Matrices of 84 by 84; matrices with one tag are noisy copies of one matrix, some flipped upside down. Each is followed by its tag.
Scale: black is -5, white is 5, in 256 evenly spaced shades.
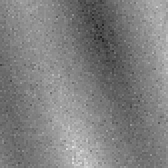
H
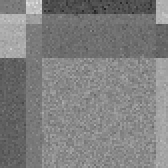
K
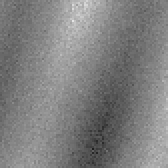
H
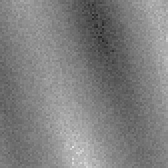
H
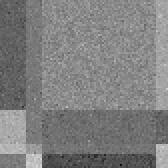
K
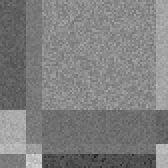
K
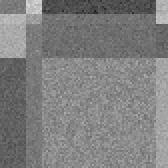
K
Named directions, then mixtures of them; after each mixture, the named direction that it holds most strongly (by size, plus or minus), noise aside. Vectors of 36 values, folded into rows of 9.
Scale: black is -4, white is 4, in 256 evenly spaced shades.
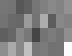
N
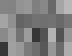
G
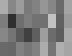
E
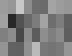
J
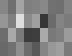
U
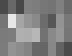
E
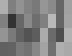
E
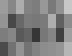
E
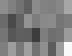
N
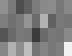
N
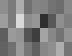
U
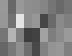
U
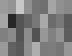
J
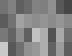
G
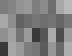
G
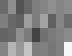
N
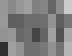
G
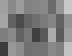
G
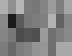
E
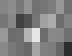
U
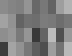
G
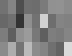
N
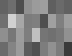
J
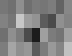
U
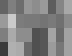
G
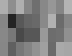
E
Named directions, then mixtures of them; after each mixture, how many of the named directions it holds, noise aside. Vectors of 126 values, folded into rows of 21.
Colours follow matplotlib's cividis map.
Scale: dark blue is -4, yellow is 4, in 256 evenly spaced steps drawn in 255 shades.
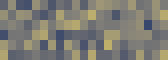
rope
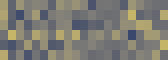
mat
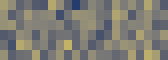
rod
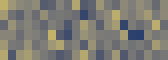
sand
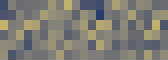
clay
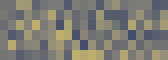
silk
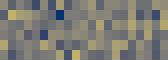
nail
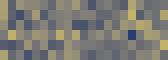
one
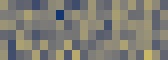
two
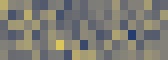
three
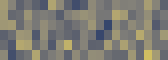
one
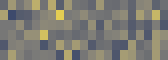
one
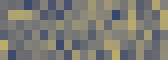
two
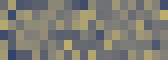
three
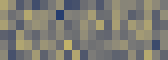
two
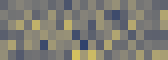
two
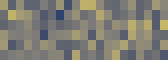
two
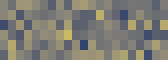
three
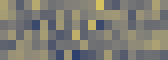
three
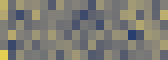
two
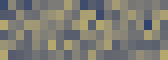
two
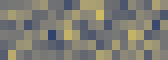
two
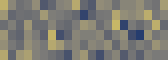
one
